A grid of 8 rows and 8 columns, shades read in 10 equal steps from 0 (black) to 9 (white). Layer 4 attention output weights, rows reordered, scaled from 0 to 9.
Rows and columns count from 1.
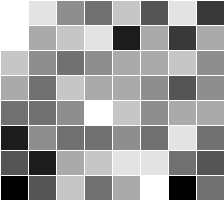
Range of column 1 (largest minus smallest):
9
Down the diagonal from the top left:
9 6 4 6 7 4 4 4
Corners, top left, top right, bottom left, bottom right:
9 2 0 4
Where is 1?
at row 2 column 5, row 6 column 1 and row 7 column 2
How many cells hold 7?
8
